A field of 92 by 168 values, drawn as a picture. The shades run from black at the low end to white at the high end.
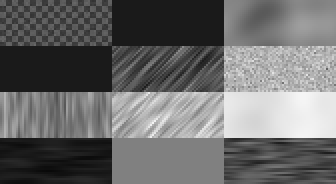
The table splits into 4 rows of 3 panels. Panel 1,1: low, checkered. Panel 1,2: very low, flat. Panel 1,3: middling, smooth. Panel 2,1: very low, flat. Panel 2,2: low, slanting up to the right. Panel 2,3: high, fine-grained. Panel 3,1: middling, streaked downward. Panel 3,2: high, slanting up to the right. Panel 3,3: very high, smooth, faint in contrast. Panel 4,1: very low, streaked across, faint in contrast. Panel 4,2: middling, flat. Panel 4,3: low, streaked across.
